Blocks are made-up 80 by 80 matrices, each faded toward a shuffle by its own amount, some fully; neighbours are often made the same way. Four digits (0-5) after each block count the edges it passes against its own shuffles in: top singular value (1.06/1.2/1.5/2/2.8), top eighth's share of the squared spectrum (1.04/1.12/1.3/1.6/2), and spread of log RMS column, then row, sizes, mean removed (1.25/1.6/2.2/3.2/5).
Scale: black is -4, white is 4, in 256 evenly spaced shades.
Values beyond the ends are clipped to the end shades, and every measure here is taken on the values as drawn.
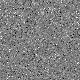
0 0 0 0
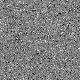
0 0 0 0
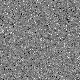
0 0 0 0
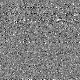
1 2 0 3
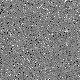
0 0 1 0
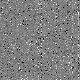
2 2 1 0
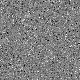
0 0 0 0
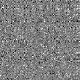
4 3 2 2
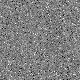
1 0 0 0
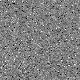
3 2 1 0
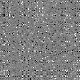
4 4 2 2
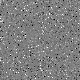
2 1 1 0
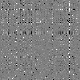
4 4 2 2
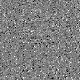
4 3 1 1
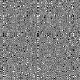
4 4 2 2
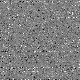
1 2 0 2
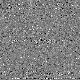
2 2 0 2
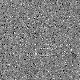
1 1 0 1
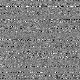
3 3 0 4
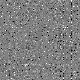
3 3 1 0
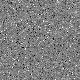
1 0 0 0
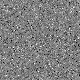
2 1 0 0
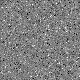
0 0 0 0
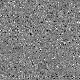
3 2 0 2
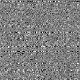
4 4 1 3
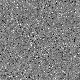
1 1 0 0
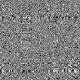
4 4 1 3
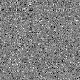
3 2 0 2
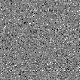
3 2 1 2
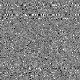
4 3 1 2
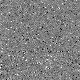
2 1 0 1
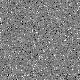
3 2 0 1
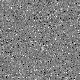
2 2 0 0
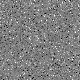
2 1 0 0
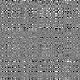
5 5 3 4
